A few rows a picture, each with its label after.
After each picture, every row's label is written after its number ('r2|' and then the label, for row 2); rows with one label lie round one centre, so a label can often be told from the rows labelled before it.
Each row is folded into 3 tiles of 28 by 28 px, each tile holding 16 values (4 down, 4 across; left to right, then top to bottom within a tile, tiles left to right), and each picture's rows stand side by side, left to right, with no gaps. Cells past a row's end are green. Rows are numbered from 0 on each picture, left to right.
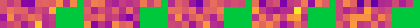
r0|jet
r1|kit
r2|jet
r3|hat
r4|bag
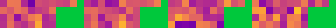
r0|jet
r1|jet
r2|kit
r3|hat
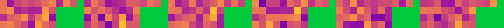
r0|hat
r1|jet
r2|hat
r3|hat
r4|kit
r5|jet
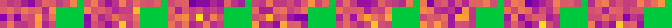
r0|jet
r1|jet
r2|bag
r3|kit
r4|jet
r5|hat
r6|jet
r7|kit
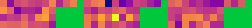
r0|hat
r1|bag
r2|bag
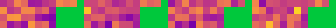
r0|kit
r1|kit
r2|kit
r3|hat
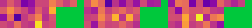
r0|jet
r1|bag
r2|bag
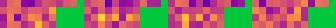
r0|jet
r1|bag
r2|bag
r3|hat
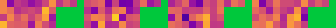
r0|hat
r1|bag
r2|jet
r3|hat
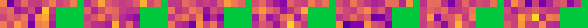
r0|hat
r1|kit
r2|kit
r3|jet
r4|kit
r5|jet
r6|bag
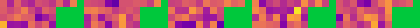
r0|kit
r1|jet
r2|kit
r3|hat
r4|jet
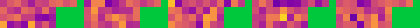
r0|kit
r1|jet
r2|hat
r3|bag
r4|jet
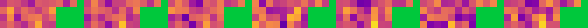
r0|jet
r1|jet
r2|jet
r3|hat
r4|jet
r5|kit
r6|jet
